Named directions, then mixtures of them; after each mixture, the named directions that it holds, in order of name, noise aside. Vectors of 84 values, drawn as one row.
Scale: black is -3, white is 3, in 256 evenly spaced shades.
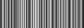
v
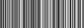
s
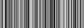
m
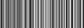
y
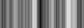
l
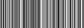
s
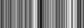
l, y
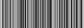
s, v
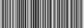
v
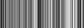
l, s, y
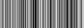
l, v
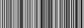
s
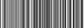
y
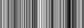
l, v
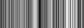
l, s, v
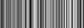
l, y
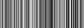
m, s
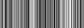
l, m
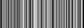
v, y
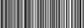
l, m, y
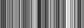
l, s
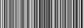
s, y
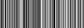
m, s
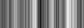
l
